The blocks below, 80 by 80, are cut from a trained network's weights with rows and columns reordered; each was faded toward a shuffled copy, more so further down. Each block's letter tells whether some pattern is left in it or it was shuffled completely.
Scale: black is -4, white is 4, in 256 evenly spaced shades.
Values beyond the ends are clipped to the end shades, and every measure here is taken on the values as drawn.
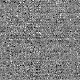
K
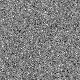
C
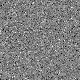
C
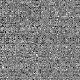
K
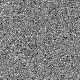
C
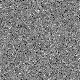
C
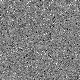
C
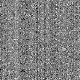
K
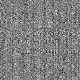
K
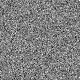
C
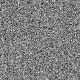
C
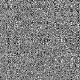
K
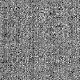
K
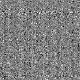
K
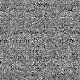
K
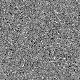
C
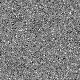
C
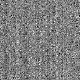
K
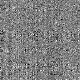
K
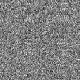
K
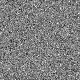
C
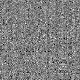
K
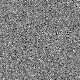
C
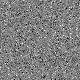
C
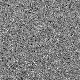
C
